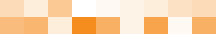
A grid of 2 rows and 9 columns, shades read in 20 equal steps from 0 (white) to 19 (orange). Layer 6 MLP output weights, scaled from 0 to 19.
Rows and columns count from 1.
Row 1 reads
6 3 9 0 1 2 3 5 6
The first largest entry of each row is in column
3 4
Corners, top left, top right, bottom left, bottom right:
6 6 11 13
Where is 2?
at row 1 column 6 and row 2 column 6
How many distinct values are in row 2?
8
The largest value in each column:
11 12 9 19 13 2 15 5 13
